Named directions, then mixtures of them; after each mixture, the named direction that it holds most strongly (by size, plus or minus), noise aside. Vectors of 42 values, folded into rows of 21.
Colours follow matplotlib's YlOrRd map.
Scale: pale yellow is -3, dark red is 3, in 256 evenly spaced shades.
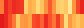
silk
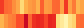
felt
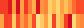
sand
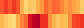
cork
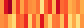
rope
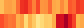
felt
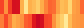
silk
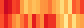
silk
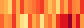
rope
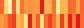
rope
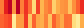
sand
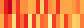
rope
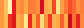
rope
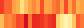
felt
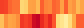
felt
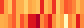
rope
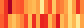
rope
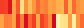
felt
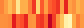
felt
